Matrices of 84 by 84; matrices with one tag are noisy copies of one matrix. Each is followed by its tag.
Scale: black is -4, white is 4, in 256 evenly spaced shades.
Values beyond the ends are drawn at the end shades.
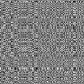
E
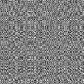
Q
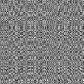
Q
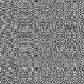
E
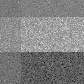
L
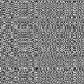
E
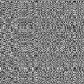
E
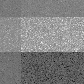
L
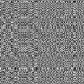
E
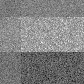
L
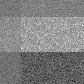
L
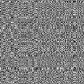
E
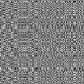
E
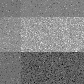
L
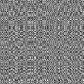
Q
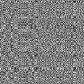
E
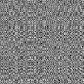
Q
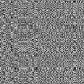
E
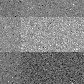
L
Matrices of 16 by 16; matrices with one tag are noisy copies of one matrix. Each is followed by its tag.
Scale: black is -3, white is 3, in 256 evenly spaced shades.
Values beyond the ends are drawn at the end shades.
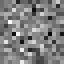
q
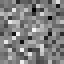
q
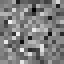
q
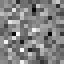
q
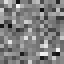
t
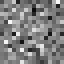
q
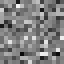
t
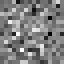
q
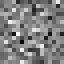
q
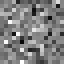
q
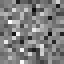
q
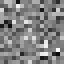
t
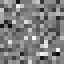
t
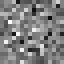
q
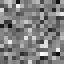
t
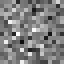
q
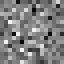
q
